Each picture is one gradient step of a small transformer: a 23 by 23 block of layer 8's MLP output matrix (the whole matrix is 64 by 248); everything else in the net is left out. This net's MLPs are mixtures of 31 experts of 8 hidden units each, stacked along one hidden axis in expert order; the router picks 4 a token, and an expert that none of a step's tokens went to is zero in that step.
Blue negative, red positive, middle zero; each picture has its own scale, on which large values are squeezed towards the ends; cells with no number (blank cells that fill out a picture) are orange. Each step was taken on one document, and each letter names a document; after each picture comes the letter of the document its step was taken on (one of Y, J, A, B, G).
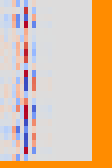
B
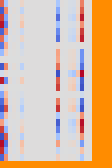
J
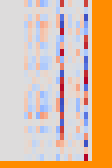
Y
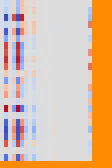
B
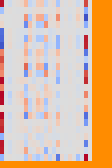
Y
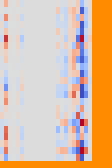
J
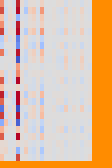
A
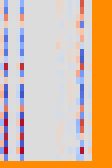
J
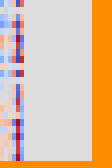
B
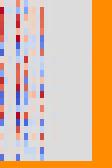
A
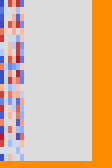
B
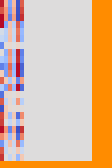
B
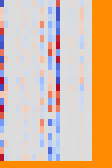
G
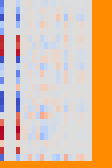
Y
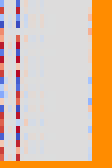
A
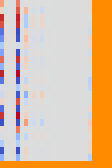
A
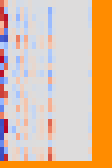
G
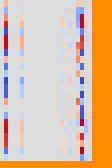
J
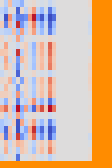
B
